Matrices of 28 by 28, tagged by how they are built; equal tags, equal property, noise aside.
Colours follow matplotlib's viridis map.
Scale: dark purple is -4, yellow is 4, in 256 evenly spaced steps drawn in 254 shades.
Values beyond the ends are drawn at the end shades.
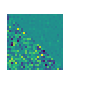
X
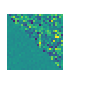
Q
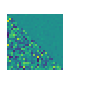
X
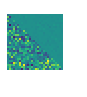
X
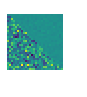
X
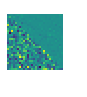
X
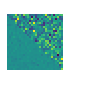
Q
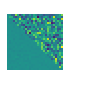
Q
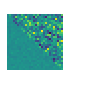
Q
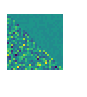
X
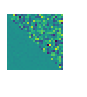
Q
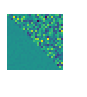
Q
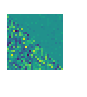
X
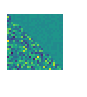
X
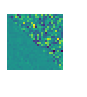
Q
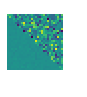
Q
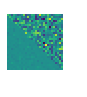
Q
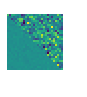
Q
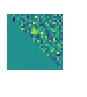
Q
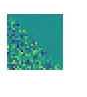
X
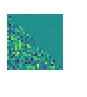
X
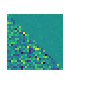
X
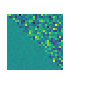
Q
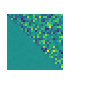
Q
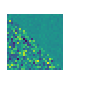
X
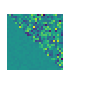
Q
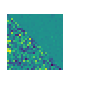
X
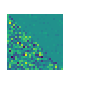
X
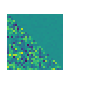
X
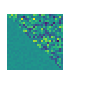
Q
